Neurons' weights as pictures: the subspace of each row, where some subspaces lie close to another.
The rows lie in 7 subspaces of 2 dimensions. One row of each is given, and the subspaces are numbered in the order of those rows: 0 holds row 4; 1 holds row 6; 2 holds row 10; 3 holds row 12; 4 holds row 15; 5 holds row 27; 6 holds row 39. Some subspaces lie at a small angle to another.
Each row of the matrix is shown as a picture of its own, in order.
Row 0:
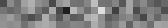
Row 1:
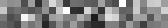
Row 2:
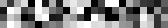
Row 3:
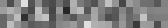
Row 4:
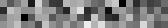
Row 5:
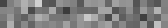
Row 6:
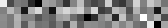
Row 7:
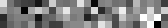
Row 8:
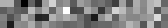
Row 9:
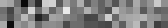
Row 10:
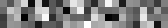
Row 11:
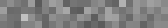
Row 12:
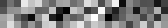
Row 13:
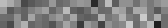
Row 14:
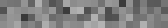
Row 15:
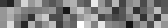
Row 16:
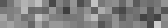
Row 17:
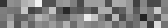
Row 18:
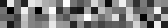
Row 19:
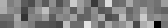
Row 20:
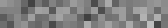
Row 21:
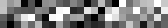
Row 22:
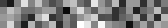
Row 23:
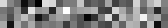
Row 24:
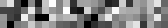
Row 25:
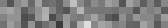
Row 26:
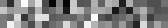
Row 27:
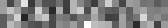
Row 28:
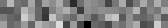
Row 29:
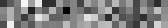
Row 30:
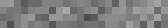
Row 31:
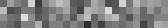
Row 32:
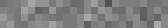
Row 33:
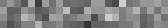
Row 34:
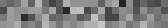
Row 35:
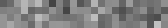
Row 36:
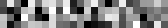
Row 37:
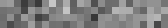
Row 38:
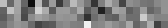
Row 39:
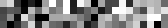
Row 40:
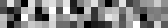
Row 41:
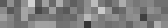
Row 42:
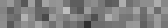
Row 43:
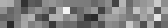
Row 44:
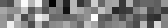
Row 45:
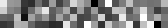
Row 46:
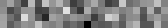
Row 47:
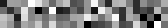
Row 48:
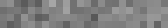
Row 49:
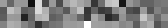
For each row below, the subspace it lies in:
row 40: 5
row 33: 3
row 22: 4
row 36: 5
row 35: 6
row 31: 0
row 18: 1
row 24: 5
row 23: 1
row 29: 1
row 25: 4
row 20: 2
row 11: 0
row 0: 0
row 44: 6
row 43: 2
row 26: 6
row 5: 1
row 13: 4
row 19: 4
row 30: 2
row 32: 2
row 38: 3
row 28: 4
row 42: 2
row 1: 0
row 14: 0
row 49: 3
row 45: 4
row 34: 0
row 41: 3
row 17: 1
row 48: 6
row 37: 6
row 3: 5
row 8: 5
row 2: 3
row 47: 5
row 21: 3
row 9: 1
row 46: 2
